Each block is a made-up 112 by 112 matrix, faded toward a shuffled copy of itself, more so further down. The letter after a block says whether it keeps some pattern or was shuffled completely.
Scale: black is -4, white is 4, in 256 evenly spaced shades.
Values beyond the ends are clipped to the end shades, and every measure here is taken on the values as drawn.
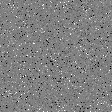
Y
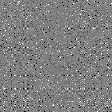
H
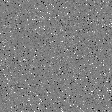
Y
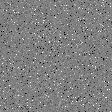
Y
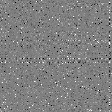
H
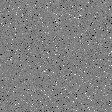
Y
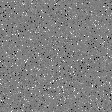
Y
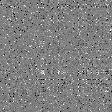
H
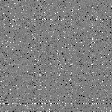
H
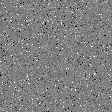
Y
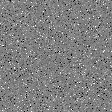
Y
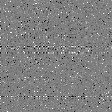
H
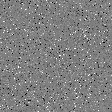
Y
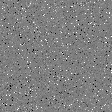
Y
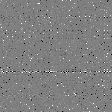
H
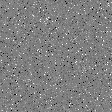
Y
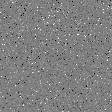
Y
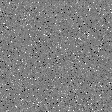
Y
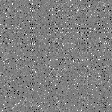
H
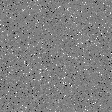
Y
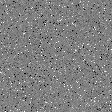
Y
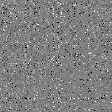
H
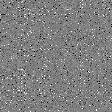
H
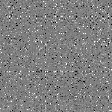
H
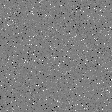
Y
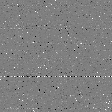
H
